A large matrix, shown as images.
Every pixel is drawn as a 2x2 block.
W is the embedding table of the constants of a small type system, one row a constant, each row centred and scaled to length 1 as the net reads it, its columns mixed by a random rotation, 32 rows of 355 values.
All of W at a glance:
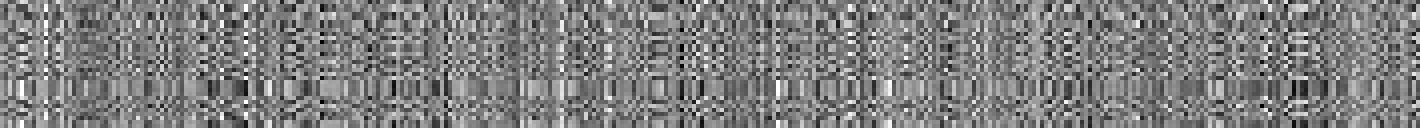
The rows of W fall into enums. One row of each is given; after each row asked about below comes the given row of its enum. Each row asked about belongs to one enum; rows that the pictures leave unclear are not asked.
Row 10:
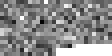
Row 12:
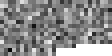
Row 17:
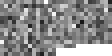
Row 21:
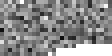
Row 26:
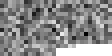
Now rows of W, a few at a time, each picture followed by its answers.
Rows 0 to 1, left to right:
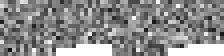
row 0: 12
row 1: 10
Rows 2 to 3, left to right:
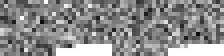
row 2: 10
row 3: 26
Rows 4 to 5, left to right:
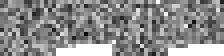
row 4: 26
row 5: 17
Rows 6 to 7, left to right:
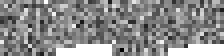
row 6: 17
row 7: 12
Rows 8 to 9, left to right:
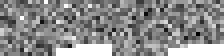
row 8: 10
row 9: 26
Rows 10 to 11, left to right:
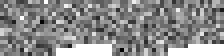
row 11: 12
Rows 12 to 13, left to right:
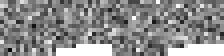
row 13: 10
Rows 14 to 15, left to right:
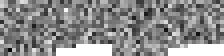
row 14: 12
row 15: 26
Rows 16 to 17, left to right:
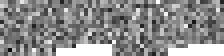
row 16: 12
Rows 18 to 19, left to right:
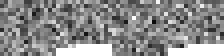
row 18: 26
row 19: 10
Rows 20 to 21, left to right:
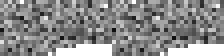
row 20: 21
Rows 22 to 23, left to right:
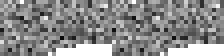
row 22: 21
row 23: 21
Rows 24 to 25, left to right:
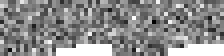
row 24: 12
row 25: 10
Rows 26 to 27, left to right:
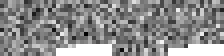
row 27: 12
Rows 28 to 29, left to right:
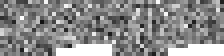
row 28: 10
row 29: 17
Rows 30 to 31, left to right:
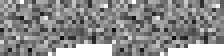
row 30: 21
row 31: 21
